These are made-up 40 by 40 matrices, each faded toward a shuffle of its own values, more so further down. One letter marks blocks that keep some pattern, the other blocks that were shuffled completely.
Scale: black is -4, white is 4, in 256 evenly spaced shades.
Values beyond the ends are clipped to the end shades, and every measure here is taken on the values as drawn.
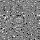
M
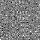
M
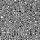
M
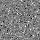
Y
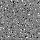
Y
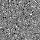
Y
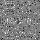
M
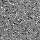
Y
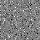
M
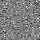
M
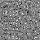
M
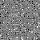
M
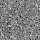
M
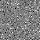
M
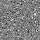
M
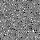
Y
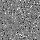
Y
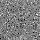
M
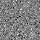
M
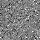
Y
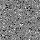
M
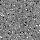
Y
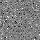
M
